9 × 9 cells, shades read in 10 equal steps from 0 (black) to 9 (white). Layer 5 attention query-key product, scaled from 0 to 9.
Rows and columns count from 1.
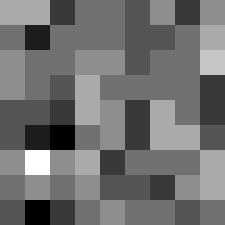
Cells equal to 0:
2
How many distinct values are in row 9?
5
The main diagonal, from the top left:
6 1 4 6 5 2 4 5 4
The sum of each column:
38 33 26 44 37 28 38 36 41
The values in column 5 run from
2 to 5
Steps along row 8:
up down up down same down up up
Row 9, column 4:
4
